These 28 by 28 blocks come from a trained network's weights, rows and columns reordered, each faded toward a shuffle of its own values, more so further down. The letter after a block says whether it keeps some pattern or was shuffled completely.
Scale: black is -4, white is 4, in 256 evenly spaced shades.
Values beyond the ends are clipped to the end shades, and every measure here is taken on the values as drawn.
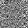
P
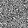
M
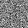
M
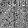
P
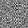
P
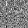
P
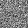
M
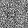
M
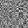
P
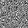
P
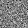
M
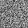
M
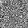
P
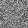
M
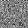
P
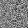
P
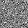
P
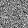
M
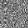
P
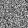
M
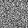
P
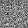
P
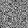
P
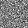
M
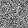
M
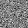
M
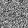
P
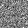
M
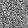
P
